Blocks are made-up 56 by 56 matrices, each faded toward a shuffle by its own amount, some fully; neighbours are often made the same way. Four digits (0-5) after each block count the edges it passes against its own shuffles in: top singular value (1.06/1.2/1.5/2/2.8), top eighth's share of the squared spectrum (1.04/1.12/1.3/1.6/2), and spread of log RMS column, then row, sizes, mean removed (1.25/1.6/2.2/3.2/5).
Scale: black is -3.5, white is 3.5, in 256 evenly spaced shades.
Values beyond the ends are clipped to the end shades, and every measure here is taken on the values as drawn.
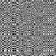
5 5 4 3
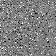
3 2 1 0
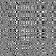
5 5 3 3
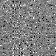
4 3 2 1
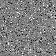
1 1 0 0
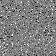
1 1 0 0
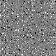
3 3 1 1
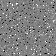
0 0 0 0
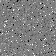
0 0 0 0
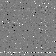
3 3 0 1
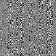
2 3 4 0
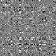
4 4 2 2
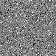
2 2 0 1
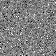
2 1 0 0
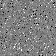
0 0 0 0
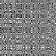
4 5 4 3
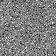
0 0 0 0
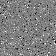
1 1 0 0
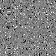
3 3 0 1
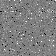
2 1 0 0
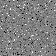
0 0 0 0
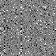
3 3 2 1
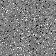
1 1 0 0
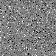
2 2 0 0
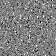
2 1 0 0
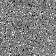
0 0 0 0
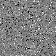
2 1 0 0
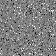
2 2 1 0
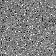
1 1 0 0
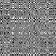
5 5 3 3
